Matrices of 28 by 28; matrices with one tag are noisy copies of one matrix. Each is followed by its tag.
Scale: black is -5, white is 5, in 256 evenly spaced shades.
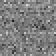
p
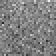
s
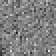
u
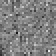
u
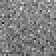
s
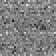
p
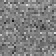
p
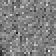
u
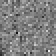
u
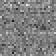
p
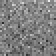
s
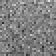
s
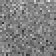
s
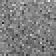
s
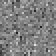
u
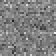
p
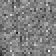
u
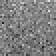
s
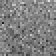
s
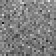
s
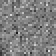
u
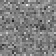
p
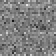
p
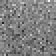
s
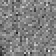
u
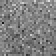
s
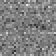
p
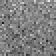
s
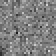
u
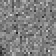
u
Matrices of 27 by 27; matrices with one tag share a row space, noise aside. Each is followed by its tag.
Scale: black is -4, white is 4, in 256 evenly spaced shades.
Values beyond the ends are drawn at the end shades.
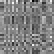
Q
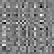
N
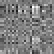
Q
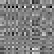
Q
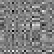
Q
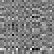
Q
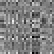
Q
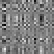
N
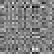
Q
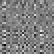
N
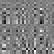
N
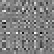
N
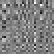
N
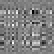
Q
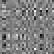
N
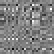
Q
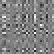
N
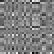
Q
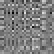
Q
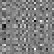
N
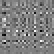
N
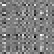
N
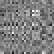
Q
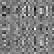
N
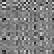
N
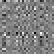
N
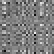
N
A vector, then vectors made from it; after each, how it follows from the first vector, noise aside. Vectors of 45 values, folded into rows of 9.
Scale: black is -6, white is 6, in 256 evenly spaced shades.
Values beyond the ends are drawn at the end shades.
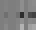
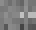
negated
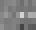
negated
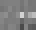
negated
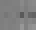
shrunk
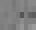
shrunk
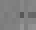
shrunk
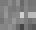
negated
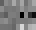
scaled up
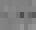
shrunk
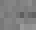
shrunk
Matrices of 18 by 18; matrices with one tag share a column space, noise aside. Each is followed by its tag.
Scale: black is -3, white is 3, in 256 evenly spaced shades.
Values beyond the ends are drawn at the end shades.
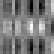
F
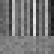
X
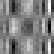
F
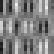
F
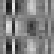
F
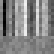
X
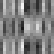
F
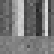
X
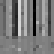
X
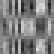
F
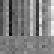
X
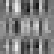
F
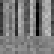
X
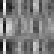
F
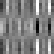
F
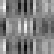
F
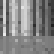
X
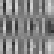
F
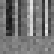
X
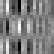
F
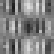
F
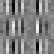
F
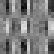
F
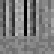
X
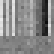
X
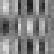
F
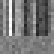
X
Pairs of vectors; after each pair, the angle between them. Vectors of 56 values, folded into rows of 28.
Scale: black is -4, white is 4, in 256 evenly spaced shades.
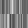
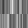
nearly parallel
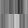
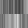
nearly parallel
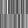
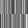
partly aligned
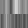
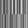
orthogonal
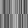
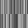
partly opposed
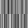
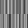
nearly opposite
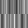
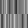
nearly parallel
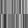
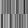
partly opposed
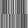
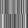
orthogonal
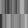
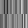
partly aligned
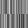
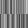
nearly parallel
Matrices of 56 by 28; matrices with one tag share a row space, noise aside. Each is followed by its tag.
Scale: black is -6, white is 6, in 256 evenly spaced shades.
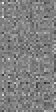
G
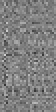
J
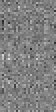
G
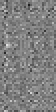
J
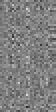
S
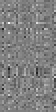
G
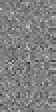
S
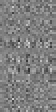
S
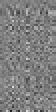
S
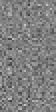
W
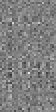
W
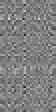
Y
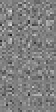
W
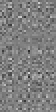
W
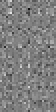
W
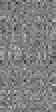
Y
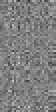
S
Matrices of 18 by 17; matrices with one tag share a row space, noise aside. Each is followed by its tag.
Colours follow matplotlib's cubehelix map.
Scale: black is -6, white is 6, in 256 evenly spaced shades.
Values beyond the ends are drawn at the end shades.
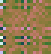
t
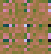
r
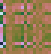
t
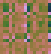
r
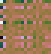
t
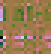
t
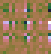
r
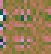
t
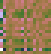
t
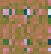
r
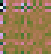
t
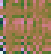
t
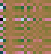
t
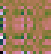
t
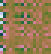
t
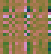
r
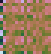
t
